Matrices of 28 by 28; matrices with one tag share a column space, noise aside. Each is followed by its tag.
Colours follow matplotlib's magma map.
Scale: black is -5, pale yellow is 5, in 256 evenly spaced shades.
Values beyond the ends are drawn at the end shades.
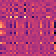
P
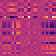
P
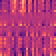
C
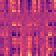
C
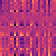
C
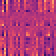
C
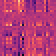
C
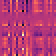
C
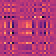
P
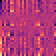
C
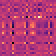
P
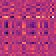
P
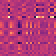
P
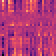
C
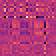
P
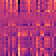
C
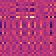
P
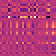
P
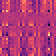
C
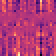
C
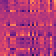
C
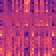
C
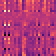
C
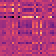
P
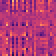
C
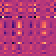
P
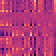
C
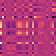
P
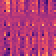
C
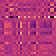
P
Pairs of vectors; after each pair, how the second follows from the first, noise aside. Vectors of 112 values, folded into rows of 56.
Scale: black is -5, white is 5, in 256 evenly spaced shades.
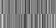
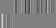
partly zeroed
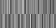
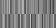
copied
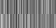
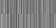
shrunk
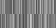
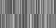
copied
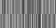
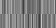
copied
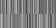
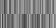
shuffled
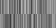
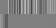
partly zeroed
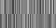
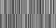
copied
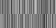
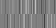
partly zeroed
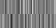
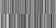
shuffled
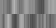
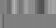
partly zeroed
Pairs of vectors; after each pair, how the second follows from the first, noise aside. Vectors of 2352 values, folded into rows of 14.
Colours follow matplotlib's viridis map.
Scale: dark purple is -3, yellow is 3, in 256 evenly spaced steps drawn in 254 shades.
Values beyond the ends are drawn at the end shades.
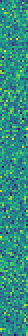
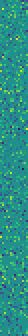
partly zeroed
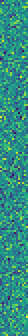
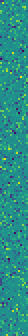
partly zeroed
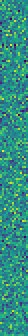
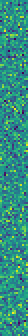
shuffled
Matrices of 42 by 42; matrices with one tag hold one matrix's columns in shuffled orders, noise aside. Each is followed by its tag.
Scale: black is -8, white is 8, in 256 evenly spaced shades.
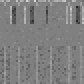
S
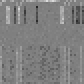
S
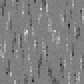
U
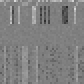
S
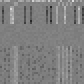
S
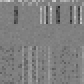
S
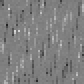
U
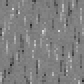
U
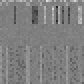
S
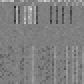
S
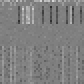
S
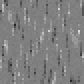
U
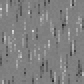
U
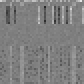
S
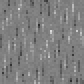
U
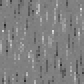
U
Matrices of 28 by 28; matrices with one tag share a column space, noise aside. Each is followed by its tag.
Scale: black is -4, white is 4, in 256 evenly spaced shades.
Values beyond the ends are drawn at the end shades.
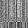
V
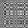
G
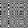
G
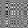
G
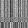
V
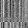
V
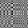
G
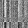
V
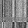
V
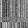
V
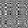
G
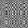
G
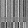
V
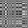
G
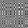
G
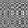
G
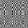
G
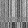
V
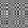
G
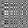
G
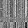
V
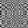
G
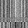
V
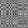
G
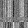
V
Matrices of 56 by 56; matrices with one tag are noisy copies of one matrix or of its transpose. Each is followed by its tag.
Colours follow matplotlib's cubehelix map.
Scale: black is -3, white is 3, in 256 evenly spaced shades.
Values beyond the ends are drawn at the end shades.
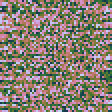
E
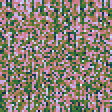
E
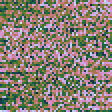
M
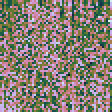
M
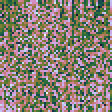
M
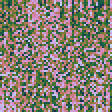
M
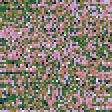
M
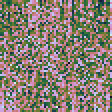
M
